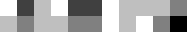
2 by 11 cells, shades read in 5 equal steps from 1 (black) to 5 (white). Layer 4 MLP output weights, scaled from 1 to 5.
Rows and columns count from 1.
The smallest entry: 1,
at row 2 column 11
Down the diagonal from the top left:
5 3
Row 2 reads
4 3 4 4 3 3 5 4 5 3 1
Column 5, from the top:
2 3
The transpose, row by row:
5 4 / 2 3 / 4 4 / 5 4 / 2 3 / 2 3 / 5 5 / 4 4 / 4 5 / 4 3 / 3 1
